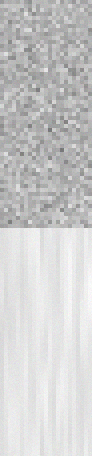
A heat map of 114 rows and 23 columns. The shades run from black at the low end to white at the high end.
The table splits into 2 rows of 1 panel. Panel 1,1: high, fine-grained. Panel 2,1: very high, streaked downward, faint in contrast.
